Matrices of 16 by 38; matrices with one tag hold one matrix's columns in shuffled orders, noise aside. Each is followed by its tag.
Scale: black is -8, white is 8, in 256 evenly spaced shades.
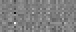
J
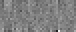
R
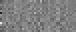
J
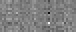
J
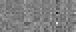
J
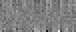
R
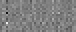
J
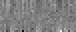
R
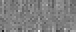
R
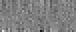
R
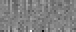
R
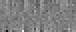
R
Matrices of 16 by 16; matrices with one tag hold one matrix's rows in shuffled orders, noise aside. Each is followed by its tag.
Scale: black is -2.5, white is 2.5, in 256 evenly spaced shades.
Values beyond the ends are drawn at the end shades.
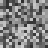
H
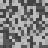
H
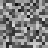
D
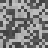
D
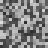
H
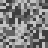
D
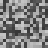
D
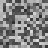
D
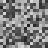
D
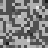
D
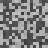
H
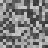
D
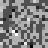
H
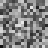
H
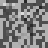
H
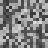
H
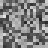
H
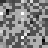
D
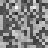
H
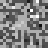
D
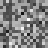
H
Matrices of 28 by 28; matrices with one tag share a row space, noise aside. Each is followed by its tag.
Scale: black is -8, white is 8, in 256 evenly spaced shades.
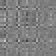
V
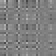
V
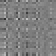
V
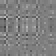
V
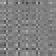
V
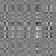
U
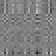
U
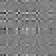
V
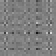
U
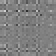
V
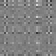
U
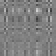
U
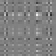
U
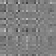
V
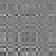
V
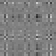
U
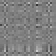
U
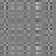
U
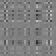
U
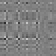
V
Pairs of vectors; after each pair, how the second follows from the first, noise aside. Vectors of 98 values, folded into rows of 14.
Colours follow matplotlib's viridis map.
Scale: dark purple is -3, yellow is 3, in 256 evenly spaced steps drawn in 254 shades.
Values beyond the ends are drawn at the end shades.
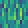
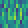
copied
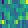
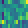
copied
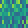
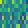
wrapped around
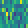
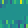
partly zeroed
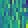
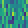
wrapped around
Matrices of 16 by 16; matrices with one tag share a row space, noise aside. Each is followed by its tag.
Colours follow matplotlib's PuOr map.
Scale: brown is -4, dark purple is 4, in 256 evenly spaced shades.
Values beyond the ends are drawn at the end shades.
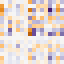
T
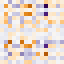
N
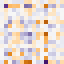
N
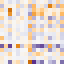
T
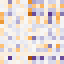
T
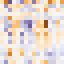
N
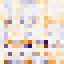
N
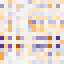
T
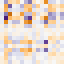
N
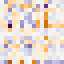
N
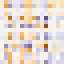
N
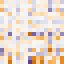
T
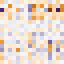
T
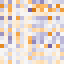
T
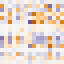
T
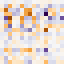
N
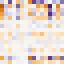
T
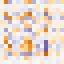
N
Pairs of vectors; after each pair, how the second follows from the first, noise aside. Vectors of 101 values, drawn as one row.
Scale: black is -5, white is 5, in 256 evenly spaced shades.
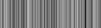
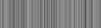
shrunk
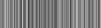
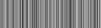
sign-scrambled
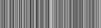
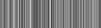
sign-scrambled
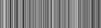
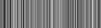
sign-scrambled
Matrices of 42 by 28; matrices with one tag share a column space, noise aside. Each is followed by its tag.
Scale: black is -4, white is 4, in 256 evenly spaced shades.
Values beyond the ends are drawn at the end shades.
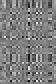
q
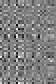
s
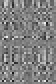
q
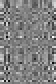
q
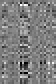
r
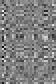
s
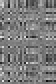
q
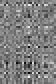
r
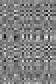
s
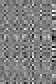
s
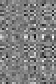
s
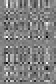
q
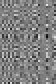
s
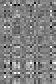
r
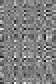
s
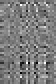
r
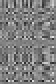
q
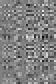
s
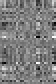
q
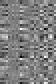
s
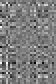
r
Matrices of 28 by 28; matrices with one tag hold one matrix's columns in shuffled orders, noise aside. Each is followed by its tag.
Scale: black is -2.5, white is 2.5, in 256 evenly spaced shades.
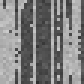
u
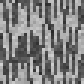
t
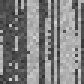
u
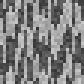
t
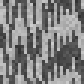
t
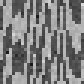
t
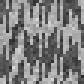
t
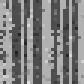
u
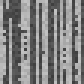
u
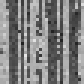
u
